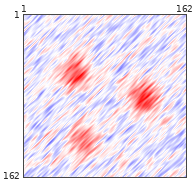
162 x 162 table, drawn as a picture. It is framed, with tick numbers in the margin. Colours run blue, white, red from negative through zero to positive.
Ninth with the highest average: middle right. Odd rows or columns: none. Histogram: skewed, a long tail of high values. Slope: none. Lone odd cells: none. Bumps: three.
